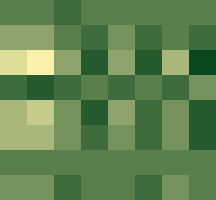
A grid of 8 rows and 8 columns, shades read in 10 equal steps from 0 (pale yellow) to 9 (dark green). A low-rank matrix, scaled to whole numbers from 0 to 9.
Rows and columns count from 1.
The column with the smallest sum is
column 2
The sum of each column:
35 34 47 54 43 54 43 55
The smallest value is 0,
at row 3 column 2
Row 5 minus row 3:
2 2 1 0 0 -1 2 -1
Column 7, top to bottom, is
6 6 3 7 5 5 6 5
